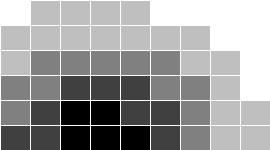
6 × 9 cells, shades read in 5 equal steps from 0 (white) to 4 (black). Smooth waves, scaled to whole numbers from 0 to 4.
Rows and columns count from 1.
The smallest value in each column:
0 1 1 1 1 0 0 0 0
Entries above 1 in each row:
0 0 5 7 7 7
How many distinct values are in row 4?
4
